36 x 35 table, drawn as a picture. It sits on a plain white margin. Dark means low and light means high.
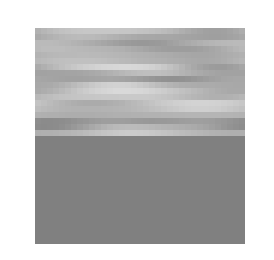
The table splits into 2 rows of 1 panel. Panel 1,1: high, streaked across. Panel 2,1: middling, flat.
